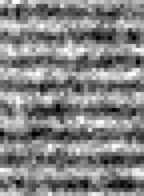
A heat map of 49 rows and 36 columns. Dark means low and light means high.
Stripes running across repeat 8 times from top to bottom. Overall the values sit about 50% of the way up the scale. Streaks run across, left to right. There is no overall slope.
